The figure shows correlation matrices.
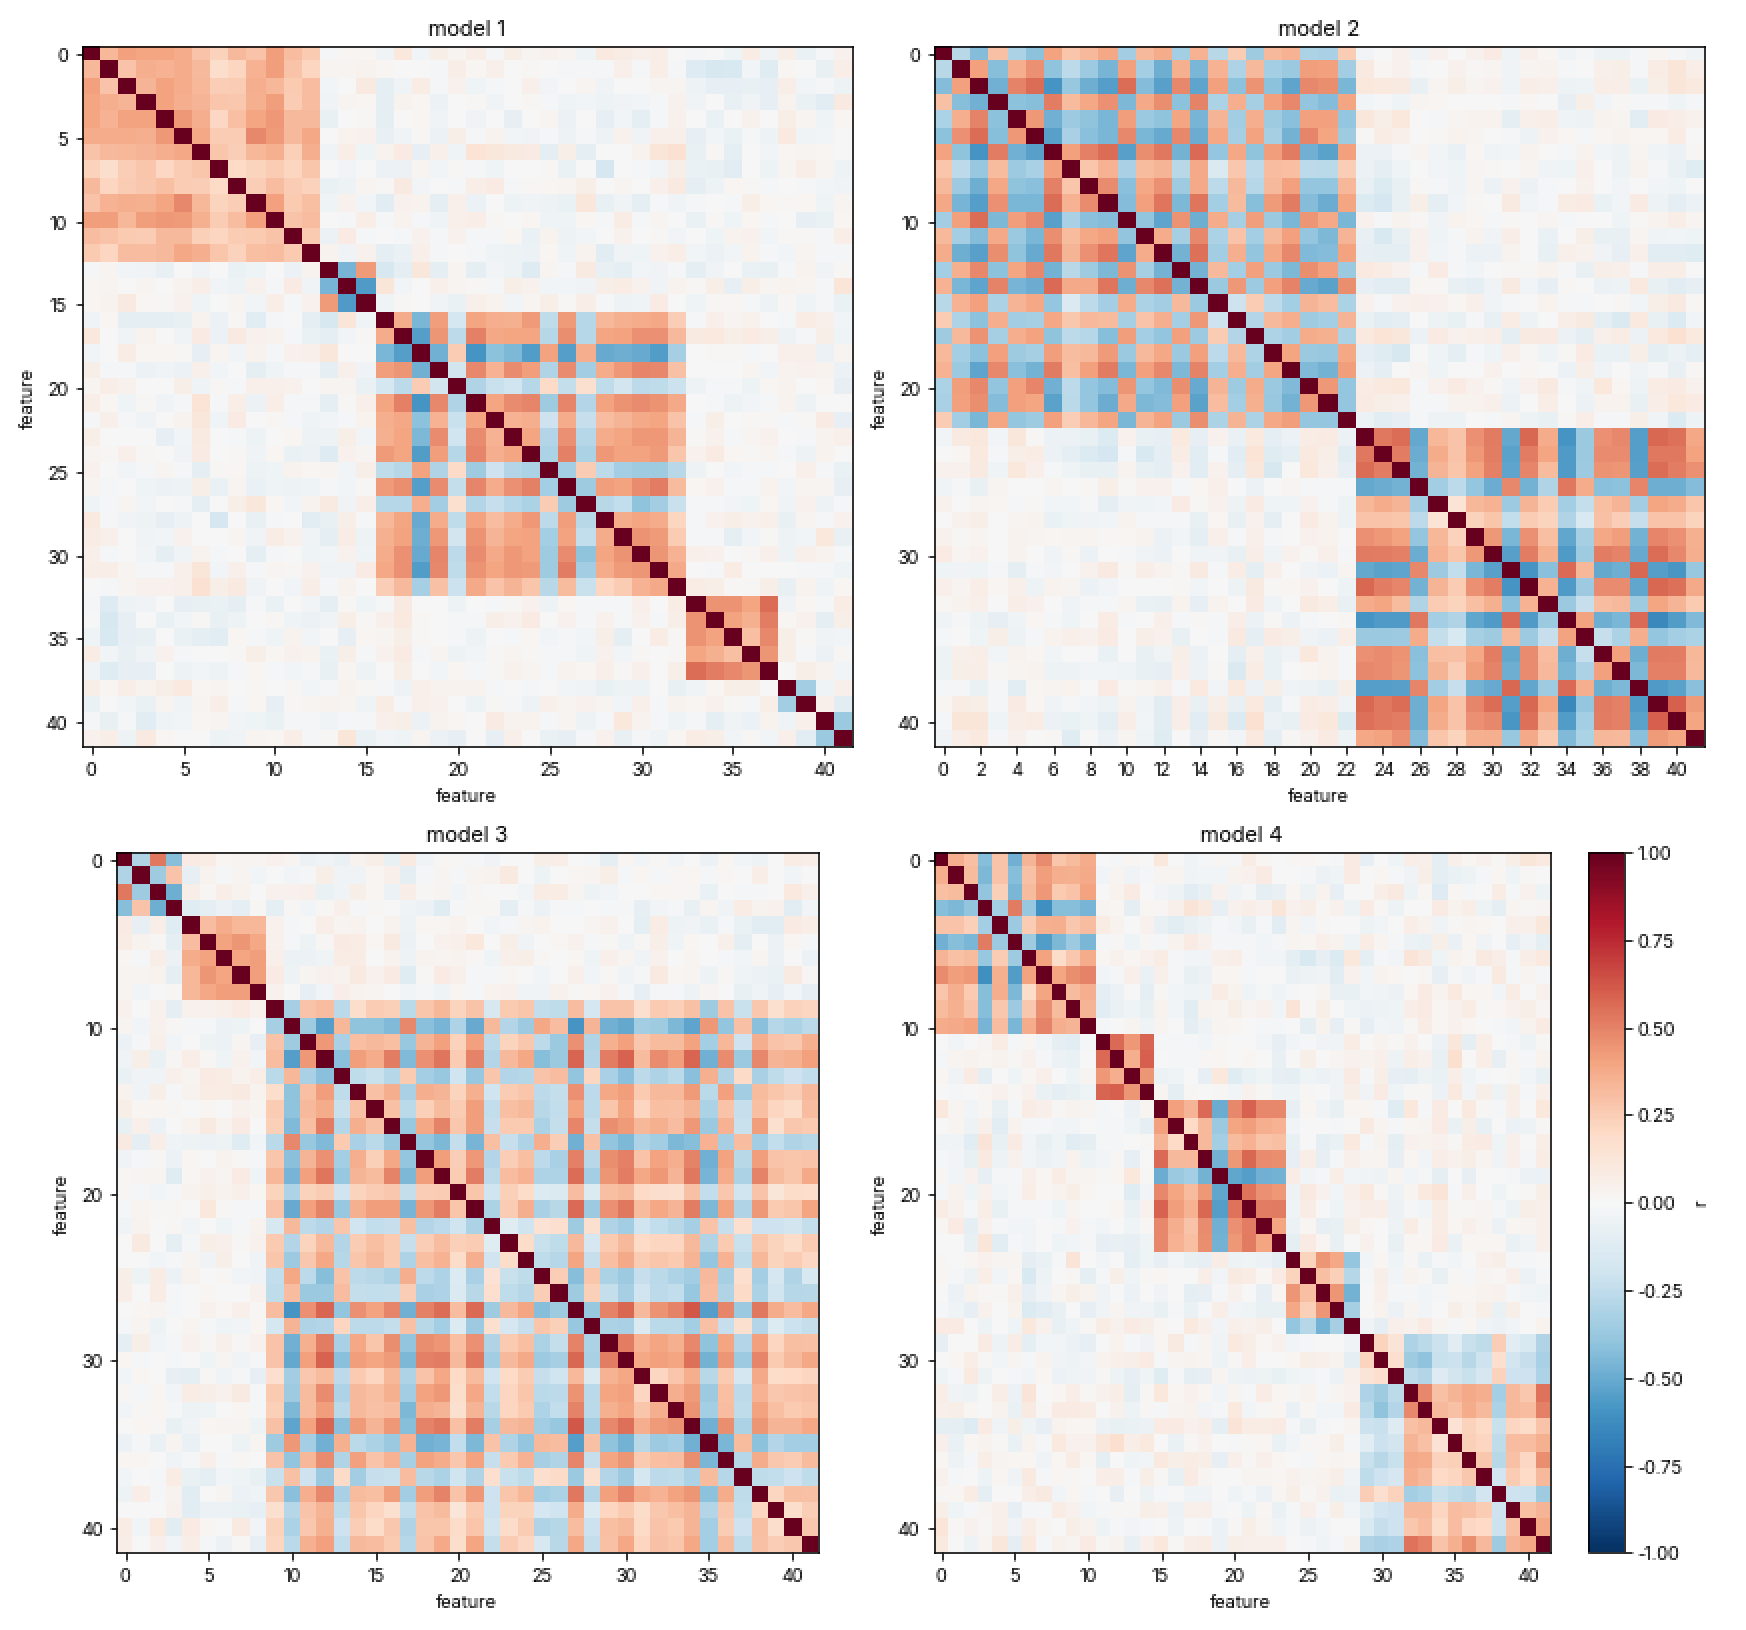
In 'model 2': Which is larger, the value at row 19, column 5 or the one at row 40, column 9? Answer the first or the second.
the second
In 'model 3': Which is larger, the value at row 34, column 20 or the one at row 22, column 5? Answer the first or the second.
the first
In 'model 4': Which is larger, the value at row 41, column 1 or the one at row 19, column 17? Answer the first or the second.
the first
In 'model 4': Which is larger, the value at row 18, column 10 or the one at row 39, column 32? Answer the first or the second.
the second
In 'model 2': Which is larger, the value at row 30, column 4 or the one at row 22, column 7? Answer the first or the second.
the second
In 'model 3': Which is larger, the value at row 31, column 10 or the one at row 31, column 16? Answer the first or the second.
the second
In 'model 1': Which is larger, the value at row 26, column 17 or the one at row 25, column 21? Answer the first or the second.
the first
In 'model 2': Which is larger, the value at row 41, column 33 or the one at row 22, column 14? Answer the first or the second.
the second
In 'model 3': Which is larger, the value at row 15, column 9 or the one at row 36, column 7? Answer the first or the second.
the first
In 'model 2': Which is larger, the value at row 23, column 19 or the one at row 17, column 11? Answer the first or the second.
the first
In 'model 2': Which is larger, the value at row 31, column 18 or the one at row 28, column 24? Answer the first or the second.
the second
